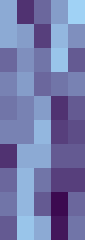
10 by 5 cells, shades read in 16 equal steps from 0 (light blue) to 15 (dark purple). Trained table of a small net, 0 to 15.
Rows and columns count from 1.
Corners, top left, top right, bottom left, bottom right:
3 0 9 7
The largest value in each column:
12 12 11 15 11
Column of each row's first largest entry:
2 3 5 3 4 4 1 4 4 4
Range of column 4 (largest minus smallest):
14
